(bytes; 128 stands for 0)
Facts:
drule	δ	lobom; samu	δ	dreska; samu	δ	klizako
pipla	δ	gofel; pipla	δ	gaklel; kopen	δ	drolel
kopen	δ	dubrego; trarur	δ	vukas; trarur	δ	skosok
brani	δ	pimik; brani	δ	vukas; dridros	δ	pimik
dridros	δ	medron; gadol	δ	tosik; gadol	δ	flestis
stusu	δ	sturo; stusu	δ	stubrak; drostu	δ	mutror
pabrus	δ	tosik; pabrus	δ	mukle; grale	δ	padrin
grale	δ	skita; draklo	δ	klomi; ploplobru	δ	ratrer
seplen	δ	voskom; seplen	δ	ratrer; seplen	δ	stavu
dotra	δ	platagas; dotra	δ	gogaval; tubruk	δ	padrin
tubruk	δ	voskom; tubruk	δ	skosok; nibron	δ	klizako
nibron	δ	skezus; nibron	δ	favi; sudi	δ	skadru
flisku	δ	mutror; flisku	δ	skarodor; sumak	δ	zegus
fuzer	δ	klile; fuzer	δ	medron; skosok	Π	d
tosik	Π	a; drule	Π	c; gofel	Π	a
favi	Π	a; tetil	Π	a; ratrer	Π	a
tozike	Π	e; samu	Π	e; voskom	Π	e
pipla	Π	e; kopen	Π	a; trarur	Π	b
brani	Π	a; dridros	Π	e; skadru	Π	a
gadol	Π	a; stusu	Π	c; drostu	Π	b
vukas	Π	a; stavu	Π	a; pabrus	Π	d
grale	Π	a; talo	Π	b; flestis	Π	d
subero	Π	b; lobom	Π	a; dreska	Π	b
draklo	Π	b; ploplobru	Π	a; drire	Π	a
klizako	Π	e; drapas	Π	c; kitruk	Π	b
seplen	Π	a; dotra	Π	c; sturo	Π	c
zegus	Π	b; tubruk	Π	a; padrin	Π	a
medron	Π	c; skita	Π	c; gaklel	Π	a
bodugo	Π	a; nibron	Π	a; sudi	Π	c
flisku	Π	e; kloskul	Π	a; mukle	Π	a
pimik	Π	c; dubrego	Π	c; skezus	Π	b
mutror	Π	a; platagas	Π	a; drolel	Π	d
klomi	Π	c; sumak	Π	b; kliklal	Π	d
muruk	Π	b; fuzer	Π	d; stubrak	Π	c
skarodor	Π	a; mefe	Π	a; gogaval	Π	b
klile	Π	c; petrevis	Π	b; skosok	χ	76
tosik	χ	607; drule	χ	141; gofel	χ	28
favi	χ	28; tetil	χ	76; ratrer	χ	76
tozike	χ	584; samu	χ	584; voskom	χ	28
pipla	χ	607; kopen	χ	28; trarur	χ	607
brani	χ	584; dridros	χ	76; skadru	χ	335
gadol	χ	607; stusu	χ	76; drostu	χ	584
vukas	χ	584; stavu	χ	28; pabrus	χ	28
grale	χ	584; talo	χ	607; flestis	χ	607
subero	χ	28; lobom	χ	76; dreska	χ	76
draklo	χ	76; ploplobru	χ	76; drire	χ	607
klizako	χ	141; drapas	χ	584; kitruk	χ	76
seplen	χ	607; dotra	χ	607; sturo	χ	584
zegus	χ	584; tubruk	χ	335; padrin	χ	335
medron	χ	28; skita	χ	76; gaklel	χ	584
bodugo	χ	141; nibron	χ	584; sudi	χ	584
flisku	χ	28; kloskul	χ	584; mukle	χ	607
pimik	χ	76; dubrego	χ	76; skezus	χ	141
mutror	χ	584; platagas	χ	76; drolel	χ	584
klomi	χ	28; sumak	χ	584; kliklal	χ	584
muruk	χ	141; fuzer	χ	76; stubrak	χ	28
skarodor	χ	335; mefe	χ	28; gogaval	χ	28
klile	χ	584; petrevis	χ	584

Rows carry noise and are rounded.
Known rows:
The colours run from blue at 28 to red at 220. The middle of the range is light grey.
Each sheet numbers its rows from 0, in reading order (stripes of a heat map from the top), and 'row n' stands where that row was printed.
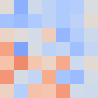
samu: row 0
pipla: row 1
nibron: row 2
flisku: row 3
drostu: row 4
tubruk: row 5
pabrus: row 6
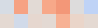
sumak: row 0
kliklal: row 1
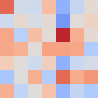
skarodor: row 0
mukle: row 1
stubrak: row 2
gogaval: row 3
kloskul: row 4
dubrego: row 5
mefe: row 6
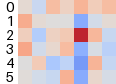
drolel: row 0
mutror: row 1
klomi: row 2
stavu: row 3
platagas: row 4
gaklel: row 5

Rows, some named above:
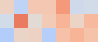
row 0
pabrus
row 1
muruk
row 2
skosok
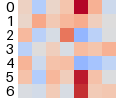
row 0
klomi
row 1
petrevis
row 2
skadru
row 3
flestis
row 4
kopen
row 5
medron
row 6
drapas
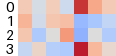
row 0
sturo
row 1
kopen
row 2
gofel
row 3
dotra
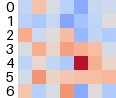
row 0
ploplobru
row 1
dridros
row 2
mefe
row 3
zegus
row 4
dotra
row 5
skezus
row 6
gofel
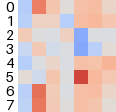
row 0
kitruk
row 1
skosok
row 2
vukas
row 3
gadol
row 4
flestis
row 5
klile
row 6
kitruk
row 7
kitruk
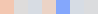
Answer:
vukas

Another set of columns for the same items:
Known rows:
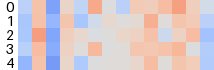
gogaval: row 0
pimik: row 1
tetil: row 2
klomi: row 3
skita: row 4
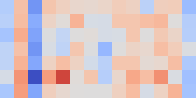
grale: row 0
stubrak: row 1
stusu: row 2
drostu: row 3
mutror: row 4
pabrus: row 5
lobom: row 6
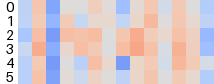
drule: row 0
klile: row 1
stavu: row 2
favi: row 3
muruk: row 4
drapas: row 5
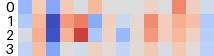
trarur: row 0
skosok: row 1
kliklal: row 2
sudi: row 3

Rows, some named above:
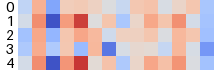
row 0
gaklel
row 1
pabrus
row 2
drire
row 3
pipla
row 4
pabrus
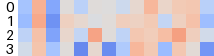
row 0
dubrego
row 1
ploplobru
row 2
gogaval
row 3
klizako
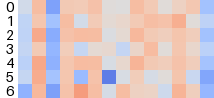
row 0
skadru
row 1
medron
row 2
gofel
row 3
klile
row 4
gofel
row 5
flisku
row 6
seplen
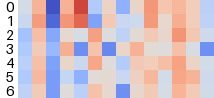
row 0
drolel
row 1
fuzer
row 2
talo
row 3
voskom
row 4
gogaval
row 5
dreska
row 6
muruk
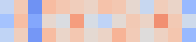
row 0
tubruk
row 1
talo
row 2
padrin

